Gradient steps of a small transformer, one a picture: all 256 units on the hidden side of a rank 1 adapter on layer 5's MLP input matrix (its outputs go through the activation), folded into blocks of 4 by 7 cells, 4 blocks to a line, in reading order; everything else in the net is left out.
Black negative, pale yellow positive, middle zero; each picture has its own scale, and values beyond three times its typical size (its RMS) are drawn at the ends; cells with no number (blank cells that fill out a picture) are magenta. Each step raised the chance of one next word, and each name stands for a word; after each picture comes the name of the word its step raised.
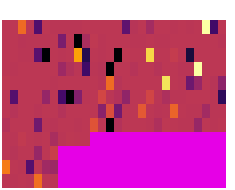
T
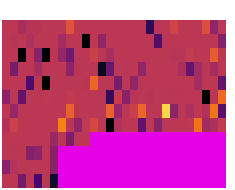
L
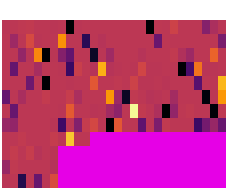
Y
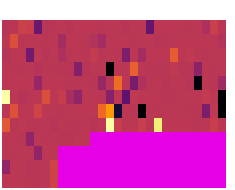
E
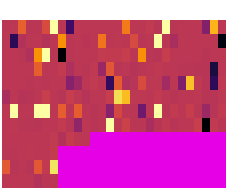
T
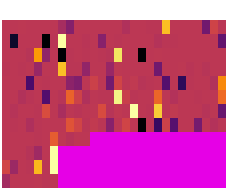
Y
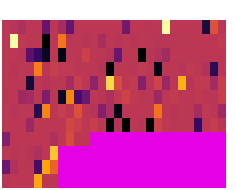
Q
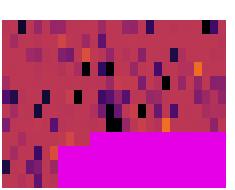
Q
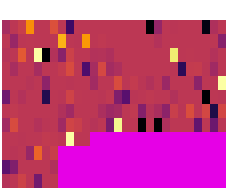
Y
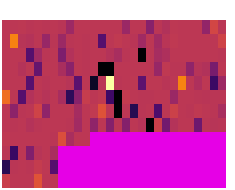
E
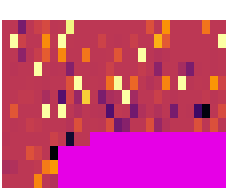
Q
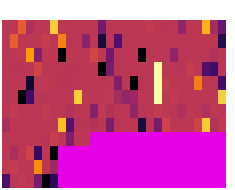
L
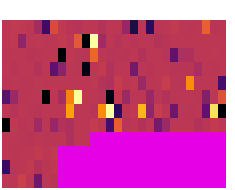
L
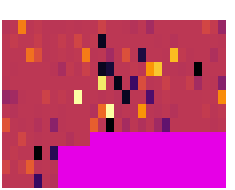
L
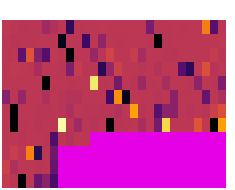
T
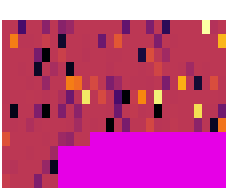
T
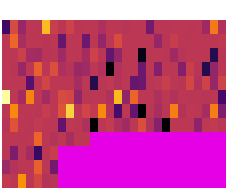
E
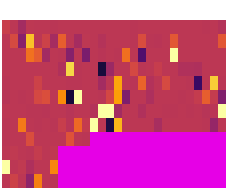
T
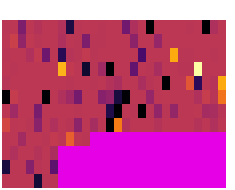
Y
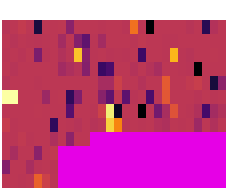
E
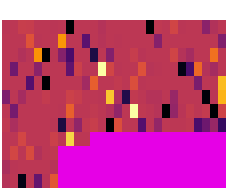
Y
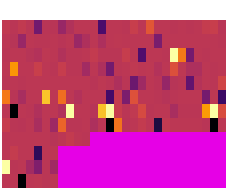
T
